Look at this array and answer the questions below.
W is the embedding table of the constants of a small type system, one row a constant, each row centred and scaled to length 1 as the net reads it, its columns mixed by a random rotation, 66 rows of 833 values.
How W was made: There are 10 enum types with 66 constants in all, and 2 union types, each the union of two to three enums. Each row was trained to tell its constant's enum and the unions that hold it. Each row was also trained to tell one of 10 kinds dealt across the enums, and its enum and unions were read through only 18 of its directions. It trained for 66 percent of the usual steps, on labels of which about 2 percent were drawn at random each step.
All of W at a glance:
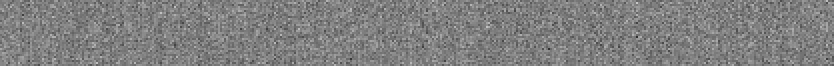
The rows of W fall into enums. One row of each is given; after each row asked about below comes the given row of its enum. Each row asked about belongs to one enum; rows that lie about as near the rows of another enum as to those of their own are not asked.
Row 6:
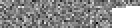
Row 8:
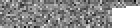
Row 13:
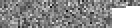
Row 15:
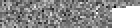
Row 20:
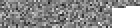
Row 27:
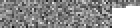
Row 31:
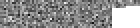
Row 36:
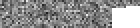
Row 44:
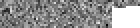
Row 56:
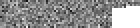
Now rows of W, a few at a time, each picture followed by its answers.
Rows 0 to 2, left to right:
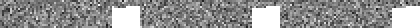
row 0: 44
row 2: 6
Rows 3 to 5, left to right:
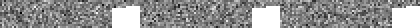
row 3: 15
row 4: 31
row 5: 20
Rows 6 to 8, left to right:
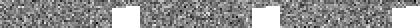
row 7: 36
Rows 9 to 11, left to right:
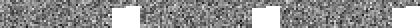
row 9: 15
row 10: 15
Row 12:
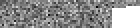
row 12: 13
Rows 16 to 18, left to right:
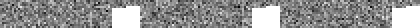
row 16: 27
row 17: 36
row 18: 44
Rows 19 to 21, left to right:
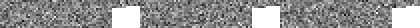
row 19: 6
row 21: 15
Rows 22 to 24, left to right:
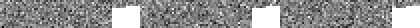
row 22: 31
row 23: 20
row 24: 44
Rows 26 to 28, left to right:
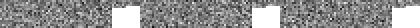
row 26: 27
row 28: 31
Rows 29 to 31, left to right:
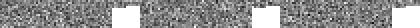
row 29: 27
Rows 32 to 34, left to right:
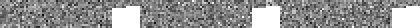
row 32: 15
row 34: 13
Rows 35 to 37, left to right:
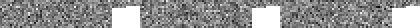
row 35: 6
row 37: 36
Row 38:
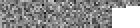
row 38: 27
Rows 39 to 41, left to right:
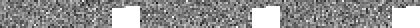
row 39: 27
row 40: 15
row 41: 27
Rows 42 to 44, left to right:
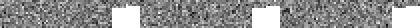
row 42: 31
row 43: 20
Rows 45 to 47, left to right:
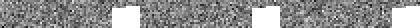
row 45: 31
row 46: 20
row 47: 44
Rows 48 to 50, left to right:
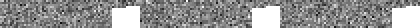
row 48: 8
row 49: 15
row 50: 36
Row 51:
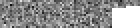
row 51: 27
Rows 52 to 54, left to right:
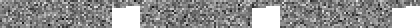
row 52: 44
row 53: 20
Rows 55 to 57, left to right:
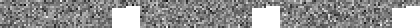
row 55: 8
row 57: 20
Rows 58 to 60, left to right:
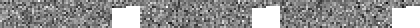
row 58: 20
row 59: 36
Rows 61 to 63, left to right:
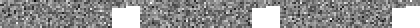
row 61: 44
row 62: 31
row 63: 31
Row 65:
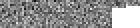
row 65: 44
